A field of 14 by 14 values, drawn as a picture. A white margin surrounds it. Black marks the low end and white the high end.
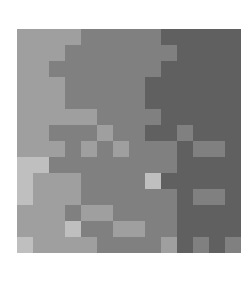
On average the colour sits 50% of the way up the scale. The bottom left is the ninth with the highest average. The field climbs toward the left.
